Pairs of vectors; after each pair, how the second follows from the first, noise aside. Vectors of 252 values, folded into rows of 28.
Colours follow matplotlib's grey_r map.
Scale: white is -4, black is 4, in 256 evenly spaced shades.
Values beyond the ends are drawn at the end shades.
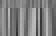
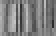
wrapped around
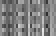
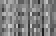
negated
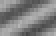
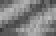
wrapped around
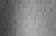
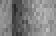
wrapped around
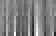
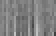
shrunk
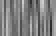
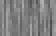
shrunk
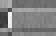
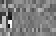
sign-scrambled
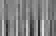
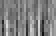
negated
